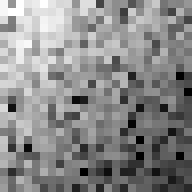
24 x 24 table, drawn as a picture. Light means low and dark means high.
Grain: fine. Stripes: none. Mirror symmetry: none. Ninth with the lowest average: top left. Slope: up to the bottom right.
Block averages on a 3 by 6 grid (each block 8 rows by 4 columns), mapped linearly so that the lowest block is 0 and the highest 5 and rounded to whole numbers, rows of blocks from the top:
001223
123344
334455
